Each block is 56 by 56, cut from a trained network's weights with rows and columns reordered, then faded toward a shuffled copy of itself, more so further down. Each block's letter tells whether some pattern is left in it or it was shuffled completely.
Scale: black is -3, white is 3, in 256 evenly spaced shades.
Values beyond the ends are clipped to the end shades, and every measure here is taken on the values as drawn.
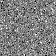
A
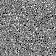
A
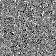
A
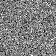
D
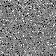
A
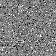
A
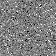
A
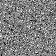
D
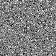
D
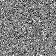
D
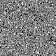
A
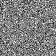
A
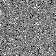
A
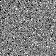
D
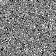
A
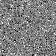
D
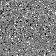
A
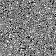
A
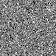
A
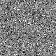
D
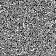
D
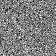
D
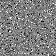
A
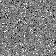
D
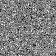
D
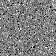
D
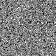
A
